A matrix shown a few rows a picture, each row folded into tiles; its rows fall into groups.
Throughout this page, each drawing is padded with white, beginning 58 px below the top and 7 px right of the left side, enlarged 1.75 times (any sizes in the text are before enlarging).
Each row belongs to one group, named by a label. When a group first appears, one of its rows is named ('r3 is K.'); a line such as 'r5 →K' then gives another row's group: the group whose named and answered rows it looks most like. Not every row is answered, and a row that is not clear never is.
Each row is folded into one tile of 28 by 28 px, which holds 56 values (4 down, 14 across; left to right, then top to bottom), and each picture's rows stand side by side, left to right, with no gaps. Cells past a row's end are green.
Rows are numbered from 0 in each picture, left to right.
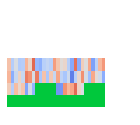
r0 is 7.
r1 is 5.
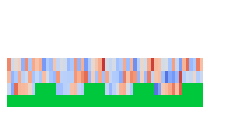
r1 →7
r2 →7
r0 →5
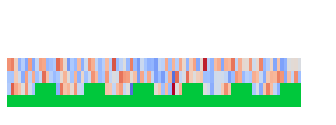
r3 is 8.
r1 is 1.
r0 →1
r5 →7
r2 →7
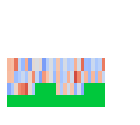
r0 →5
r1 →7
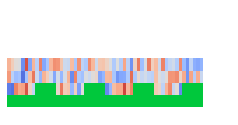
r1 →1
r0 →5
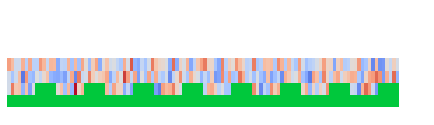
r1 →8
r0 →1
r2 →7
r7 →7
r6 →8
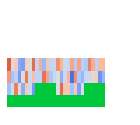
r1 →1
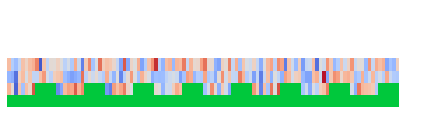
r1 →5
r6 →8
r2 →5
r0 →8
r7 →5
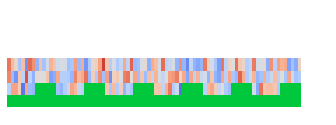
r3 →7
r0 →1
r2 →7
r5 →5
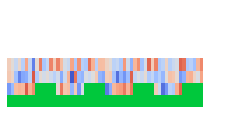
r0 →5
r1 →1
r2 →5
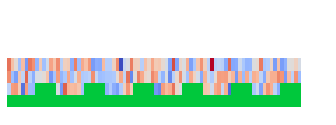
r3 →5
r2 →8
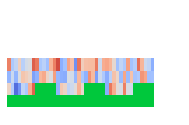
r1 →8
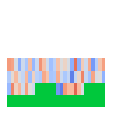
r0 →1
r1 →5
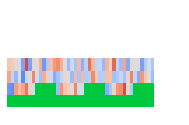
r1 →1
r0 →5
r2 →5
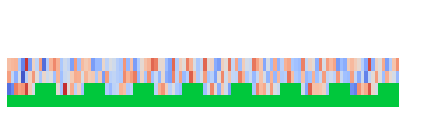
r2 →7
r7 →5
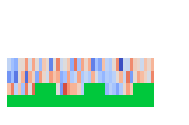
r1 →5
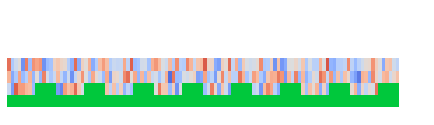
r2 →7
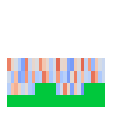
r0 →1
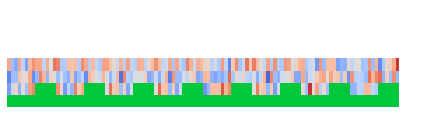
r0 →8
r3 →1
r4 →5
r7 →7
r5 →1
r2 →1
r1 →8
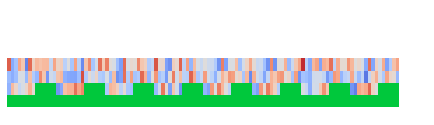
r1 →5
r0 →8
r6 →8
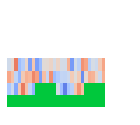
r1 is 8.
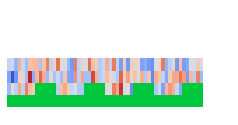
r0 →8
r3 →7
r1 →1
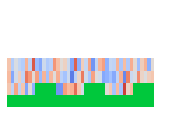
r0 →7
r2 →8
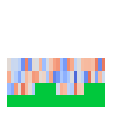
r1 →8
